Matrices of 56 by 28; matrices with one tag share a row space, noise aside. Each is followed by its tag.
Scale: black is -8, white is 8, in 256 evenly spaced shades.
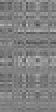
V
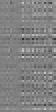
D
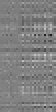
D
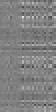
D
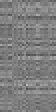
V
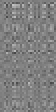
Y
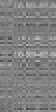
V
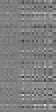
D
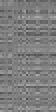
V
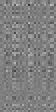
Y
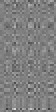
Y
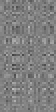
Y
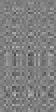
Y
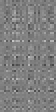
Y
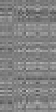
V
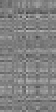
V
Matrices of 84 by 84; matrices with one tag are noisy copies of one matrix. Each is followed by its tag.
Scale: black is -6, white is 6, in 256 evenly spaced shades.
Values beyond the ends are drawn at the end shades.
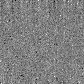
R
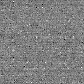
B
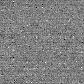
B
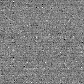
B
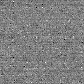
B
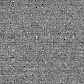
B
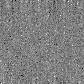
R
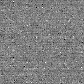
B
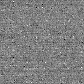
B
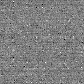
B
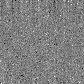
R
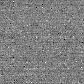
B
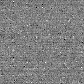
B
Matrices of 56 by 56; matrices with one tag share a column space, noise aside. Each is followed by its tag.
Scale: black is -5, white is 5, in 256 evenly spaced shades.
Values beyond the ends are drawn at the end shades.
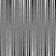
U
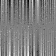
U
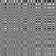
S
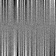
U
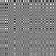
S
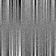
U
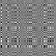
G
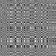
G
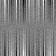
U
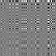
S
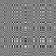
G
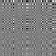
S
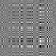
G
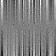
U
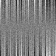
U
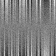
U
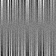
U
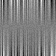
U
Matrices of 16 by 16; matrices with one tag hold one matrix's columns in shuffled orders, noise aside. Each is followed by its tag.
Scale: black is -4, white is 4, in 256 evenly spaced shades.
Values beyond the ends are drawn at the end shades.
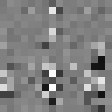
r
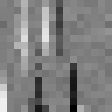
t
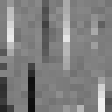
t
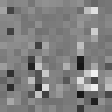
r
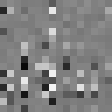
r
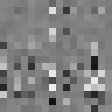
r
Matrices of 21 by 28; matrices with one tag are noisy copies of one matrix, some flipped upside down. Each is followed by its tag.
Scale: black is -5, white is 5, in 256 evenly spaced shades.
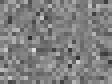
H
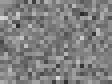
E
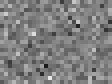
H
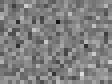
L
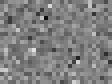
H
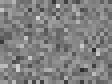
E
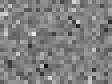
H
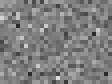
E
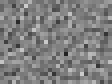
L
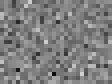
L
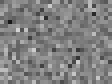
H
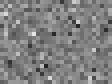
H
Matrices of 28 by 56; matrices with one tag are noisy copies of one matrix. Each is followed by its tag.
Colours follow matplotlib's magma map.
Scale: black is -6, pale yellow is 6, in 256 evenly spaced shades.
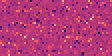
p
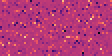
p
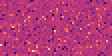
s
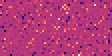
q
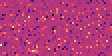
s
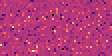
s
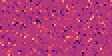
p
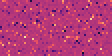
p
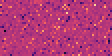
q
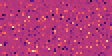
s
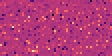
s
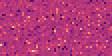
s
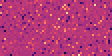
q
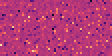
s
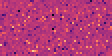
s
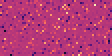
q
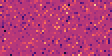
q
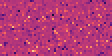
s
